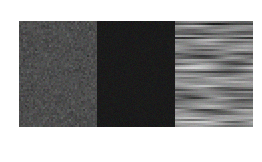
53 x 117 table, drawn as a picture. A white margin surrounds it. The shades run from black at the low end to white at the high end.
It is made of 1 by 3 panels. Panel 1,1: low, fine-grained, faint in contrast. Panel 1,2: very low, flat. Panel 1,3: middling, streaked across, strong in contrast.
